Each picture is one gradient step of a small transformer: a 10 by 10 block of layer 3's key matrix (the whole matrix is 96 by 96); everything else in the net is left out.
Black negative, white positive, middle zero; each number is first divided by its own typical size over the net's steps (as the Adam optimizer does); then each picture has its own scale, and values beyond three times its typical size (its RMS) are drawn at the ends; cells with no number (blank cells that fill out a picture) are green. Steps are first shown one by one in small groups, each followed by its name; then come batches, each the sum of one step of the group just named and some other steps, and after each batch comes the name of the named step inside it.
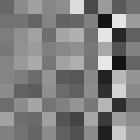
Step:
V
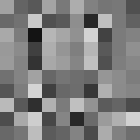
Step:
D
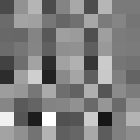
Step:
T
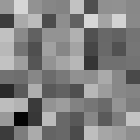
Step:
T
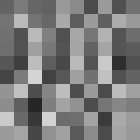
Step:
T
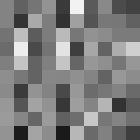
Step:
V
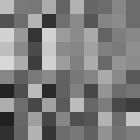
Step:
D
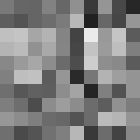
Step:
D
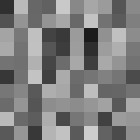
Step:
T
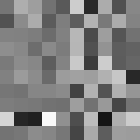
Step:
T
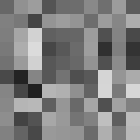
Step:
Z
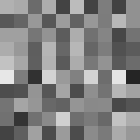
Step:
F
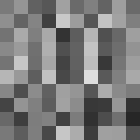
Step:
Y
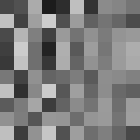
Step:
Z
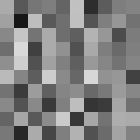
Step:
F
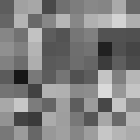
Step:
Z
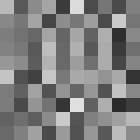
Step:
F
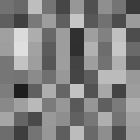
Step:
Z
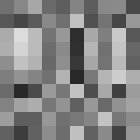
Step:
Z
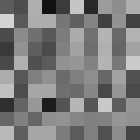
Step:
F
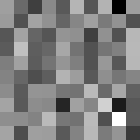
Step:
F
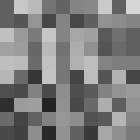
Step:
F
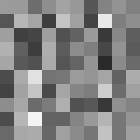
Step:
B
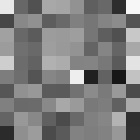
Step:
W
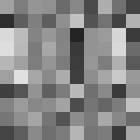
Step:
B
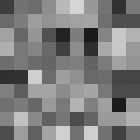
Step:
B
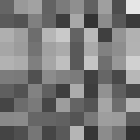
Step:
W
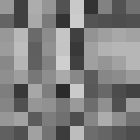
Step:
W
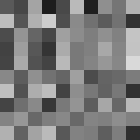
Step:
W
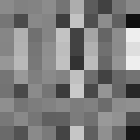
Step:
W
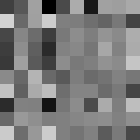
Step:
B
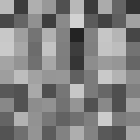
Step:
B
